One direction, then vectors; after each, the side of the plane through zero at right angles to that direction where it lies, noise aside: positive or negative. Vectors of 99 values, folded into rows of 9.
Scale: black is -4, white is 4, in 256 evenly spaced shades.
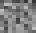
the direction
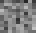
positive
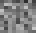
positive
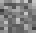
negative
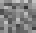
negative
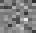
positive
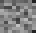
positive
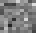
negative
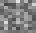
negative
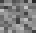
positive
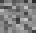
positive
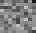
positive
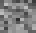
positive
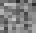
positive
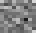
negative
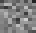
positive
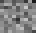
positive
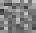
negative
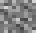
negative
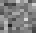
negative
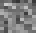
positive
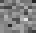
positive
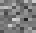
negative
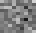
negative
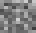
negative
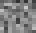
positive
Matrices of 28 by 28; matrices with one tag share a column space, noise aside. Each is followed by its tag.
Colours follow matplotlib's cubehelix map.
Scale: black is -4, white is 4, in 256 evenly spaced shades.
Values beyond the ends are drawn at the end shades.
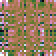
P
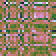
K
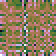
P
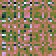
K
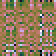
P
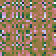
K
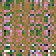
P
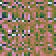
K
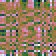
P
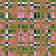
K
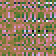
K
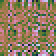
P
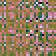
K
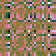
K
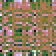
P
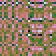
K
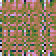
P
